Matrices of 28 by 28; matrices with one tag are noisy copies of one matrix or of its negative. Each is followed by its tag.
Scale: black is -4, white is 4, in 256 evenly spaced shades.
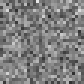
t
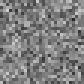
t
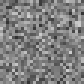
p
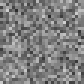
t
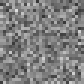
t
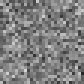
t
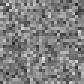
t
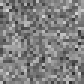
t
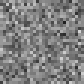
t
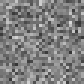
p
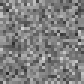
t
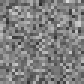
p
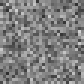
t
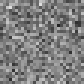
p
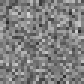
p
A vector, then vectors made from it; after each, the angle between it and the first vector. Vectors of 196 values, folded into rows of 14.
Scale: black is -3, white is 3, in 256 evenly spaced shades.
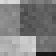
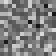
orthogonal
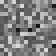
orthogonal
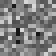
orthogonal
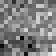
partly opposed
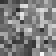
partly opposed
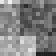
nearly parallel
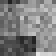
nearly opposite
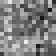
partly aligned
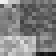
nearly parallel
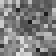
partly aligned
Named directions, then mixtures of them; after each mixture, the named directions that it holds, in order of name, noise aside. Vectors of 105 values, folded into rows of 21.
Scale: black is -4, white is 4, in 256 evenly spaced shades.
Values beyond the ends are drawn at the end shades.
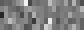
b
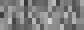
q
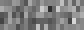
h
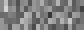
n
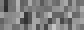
n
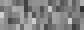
b, h, n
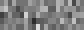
h, n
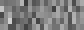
h, q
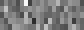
b, n, q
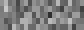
n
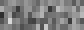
b, h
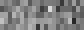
h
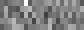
b, q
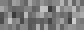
h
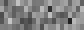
b, h, n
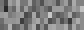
n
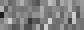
b, h, q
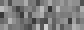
b, h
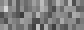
h, n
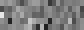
b, h, q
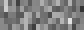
n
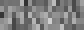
q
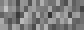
n
